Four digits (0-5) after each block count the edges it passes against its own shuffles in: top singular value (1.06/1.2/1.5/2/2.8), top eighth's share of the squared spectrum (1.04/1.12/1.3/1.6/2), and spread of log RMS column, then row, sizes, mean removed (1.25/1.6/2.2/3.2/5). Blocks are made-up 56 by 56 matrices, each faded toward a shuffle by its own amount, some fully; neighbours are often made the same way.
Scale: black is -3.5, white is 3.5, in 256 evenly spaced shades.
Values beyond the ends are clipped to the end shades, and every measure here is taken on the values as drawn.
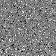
0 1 0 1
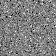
0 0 0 0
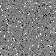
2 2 0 0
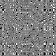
4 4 2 2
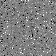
2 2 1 0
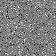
2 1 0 0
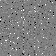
2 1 1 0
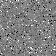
0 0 0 0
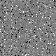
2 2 1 0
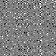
4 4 2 2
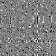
4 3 2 1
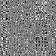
4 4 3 2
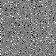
3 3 1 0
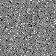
0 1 0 0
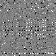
4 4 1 2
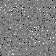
2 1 0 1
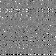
4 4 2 2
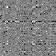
4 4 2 2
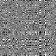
4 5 3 3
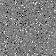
2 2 1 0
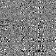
2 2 3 3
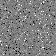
0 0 0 0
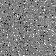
1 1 0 0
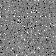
1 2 1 1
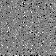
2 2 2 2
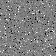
0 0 0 0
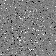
1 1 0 0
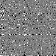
2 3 2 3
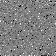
1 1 0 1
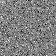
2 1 0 0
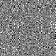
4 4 2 2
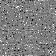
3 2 0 0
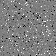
0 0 0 0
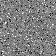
2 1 0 0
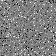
0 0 0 0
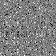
3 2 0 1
